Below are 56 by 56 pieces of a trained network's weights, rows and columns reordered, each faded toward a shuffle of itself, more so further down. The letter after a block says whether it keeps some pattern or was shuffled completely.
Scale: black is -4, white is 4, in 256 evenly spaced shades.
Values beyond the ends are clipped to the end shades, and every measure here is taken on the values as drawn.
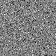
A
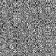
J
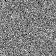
A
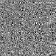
J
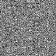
J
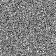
A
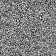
A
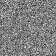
A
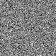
A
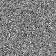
A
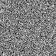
A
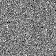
A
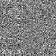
J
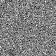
A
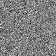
A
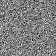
A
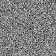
A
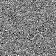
A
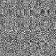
J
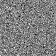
A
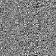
J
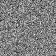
A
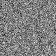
A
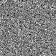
A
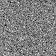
A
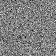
A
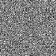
J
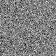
A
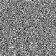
J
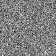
A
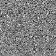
J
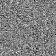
J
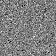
A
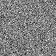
A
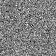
A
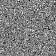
A
